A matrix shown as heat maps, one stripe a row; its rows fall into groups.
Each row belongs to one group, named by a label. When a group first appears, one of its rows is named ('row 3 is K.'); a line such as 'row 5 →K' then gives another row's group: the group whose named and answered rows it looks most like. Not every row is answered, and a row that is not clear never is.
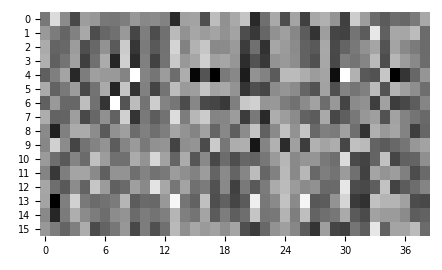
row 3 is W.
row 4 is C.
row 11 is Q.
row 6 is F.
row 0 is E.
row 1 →W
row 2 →W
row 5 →W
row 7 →W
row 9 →E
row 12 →C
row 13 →Q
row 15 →W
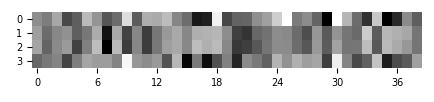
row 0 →C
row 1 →W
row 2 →W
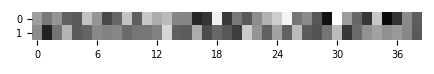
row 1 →Q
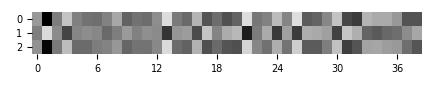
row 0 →Q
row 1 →E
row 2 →Q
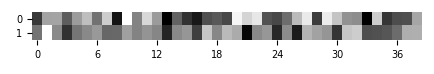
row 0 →F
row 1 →E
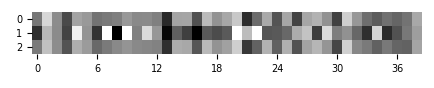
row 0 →E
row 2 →E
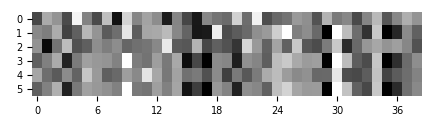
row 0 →F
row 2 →Q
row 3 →C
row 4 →C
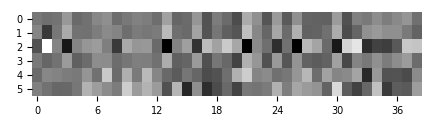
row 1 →Q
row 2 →E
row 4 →F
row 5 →C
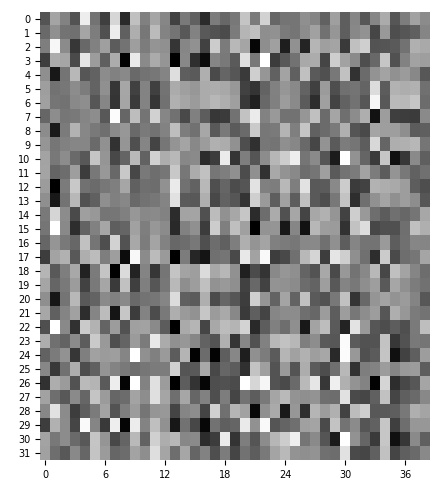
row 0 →F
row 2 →E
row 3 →F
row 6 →W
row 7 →F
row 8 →Q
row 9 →W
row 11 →W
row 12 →Q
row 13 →Q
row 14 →E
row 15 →E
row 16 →F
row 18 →W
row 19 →W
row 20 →Q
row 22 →E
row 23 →C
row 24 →C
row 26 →F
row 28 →E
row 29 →F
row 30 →C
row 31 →C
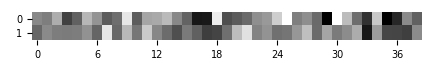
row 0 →C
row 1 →F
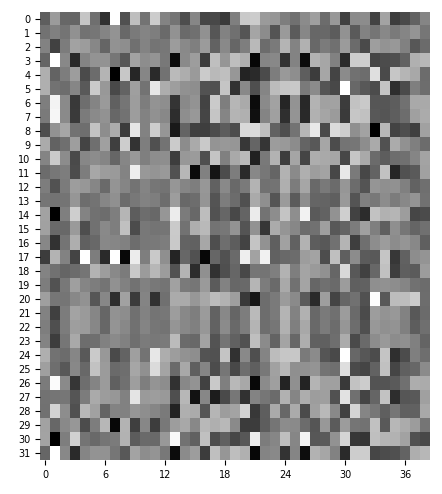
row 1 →Q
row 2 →Q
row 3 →E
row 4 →W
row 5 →C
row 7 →E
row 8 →F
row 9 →W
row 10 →E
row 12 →Q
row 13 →Q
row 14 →Q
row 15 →W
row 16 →Q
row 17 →F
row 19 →Q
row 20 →W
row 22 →Q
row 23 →Q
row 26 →E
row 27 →C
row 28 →E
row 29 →W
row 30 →Q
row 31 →E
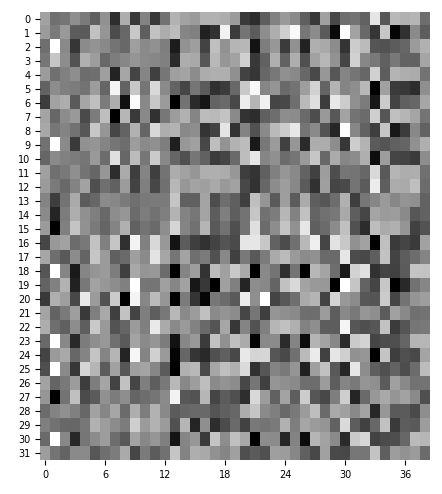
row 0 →W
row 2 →E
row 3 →E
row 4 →W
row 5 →F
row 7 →W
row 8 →C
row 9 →E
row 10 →F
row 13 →Q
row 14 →Q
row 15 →Q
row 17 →C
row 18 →E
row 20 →F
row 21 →W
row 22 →C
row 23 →E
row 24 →F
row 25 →E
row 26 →W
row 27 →Q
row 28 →F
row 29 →C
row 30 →E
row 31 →W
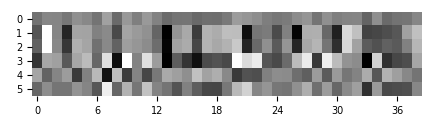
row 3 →F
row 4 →W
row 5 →F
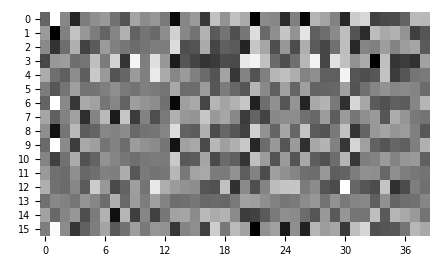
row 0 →E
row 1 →Q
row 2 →Q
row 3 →F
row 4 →C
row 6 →E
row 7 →W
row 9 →E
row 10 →Q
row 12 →C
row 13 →F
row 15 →E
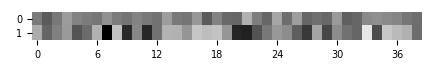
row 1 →W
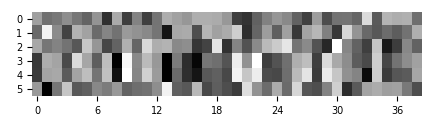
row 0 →W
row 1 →E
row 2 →C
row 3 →F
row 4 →F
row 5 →Q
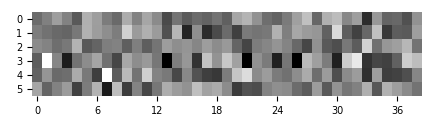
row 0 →F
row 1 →C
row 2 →W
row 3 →E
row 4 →F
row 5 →W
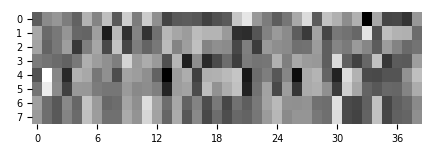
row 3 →C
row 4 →E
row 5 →E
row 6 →C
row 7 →C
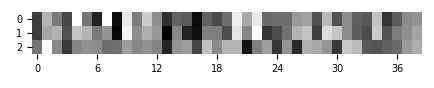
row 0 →F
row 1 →F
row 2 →E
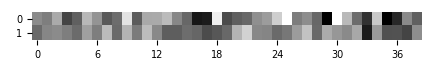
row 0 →C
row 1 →F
